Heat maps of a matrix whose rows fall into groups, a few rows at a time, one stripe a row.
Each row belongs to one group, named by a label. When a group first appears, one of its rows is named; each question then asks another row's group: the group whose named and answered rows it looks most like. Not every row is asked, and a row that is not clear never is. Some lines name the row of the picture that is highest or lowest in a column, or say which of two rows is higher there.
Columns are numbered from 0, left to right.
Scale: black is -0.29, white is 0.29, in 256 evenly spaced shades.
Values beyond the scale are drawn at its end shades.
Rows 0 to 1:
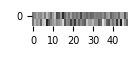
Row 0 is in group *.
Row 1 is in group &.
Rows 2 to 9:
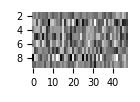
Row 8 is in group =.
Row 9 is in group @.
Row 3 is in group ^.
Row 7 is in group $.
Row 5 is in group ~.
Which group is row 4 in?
&
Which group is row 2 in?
@
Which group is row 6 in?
&
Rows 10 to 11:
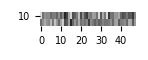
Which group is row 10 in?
$
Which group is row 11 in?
*
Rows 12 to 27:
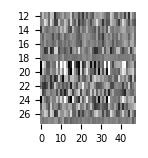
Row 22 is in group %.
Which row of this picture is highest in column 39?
21
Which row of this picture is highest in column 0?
23
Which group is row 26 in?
&
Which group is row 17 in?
%
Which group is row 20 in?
=
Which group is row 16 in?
@
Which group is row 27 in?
*
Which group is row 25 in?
*
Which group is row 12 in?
&
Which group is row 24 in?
=
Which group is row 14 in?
=
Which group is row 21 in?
~
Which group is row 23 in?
$
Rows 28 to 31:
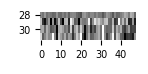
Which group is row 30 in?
^
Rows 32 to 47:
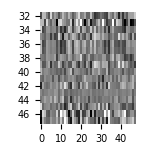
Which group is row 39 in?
~
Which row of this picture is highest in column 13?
47
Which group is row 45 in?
$
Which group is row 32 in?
*
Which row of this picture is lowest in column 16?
33
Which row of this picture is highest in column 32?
46
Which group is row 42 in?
=
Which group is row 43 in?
*
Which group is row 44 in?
*
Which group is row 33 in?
^
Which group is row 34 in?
$
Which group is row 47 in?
=
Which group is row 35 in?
~
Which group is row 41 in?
@
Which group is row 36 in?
$
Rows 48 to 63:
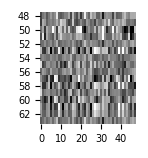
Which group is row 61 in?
~
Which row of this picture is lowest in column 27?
57
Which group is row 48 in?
@
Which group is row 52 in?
@
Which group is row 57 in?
%
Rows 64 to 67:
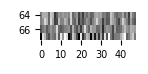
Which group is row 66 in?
@
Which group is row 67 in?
=
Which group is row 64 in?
&
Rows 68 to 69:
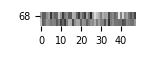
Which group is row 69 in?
$
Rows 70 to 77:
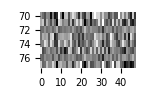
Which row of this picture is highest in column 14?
75
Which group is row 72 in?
@
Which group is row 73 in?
&
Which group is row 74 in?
&
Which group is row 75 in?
$
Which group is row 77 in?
^
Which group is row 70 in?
~
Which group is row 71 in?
^
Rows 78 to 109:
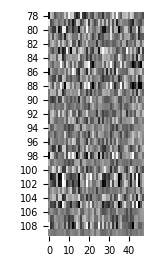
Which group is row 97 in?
%
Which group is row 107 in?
$
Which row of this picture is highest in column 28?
100
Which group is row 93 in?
=
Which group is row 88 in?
^
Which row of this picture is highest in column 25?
108
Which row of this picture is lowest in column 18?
78
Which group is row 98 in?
=
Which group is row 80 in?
%
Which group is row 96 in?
=
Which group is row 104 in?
&
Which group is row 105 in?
%
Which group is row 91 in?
@
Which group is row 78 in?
=
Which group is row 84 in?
&
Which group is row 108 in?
$
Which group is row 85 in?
^
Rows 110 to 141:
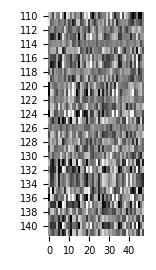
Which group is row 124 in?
=
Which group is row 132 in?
%
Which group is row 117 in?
%
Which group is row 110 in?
^
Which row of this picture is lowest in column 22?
110
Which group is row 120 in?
=
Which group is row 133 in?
~
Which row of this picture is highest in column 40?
135
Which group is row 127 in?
*
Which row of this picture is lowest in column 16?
110
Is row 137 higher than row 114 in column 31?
Yes
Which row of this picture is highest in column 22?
112
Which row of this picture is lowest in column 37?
131
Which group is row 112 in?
@
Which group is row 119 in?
$
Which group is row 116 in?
%
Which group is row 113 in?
%
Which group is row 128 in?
&
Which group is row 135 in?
^
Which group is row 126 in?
@
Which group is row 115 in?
&
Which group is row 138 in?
*
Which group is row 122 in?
=
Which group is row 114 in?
*
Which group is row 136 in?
=
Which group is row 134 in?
~
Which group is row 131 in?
~
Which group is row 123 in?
*
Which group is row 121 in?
=
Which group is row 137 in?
%
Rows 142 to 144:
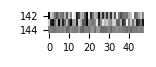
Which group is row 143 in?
~
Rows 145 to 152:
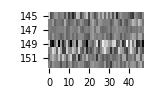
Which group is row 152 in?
@
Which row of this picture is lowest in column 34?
145
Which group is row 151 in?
*
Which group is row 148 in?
@
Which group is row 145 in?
$
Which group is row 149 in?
~
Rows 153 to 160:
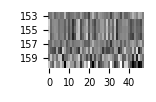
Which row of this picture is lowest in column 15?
158
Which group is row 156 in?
$
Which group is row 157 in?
@
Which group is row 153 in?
@
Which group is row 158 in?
%
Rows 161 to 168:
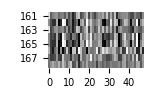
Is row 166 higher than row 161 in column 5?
No
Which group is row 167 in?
%
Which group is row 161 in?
$
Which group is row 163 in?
$
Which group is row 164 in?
%
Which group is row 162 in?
%
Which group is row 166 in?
~
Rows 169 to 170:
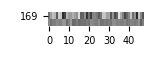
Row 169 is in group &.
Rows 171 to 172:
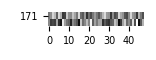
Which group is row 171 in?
&
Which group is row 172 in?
%
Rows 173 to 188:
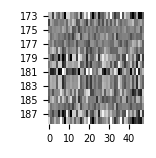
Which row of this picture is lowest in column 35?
181
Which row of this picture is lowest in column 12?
181
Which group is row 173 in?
^
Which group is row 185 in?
*
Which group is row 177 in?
@
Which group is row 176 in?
$
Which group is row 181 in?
%
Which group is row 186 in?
$
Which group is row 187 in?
~
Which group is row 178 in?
&
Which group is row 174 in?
=
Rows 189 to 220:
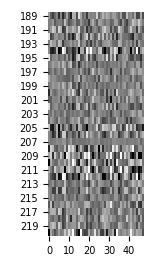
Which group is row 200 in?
=
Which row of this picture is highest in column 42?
208
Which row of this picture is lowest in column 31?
201
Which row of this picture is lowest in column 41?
194
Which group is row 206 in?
%
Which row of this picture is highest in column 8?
212
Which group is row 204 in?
*
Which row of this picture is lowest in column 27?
212
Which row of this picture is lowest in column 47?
205
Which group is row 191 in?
&
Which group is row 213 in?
@
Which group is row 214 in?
%
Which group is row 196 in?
*
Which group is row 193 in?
&
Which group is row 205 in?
~
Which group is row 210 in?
=
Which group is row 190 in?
@
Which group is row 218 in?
~
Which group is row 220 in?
=
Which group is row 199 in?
*
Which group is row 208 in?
=
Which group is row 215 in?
@
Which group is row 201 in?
@
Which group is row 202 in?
$
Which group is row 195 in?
$
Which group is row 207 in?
*
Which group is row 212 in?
%
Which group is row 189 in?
~
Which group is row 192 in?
$
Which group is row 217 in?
&
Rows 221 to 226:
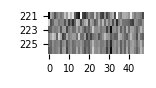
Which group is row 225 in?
@
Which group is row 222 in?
$
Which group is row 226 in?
@
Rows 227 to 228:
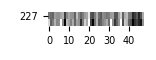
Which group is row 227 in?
^
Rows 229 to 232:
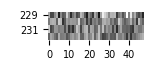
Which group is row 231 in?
$
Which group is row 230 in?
&
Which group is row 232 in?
*
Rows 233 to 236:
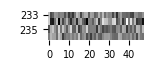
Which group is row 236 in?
&
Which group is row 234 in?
~
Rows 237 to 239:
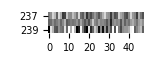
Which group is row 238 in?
@
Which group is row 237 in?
&
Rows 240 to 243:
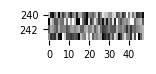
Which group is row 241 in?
=
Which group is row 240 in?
~
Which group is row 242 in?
*
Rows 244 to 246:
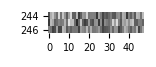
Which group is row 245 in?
=
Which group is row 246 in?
%
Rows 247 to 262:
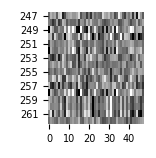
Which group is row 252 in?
=
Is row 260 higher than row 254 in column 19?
No
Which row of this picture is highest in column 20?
250
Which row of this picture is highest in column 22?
255
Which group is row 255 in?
@
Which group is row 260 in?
^
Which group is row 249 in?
=
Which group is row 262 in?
*
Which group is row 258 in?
=
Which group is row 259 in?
^
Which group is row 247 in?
&
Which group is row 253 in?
%
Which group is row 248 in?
%
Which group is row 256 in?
&
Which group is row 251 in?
=
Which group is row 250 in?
^
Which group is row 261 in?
^
